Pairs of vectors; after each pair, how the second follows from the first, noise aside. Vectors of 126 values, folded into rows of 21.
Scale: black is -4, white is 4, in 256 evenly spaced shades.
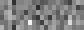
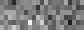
sign-scrambled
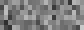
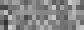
sign-scrambled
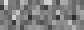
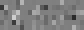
partly zeroed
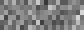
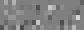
partly zeroed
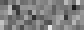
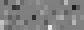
partly zeroed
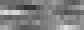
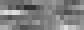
copied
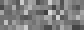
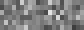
copied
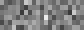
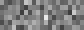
copied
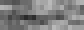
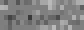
partly zeroed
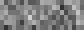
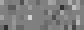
partly zeroed
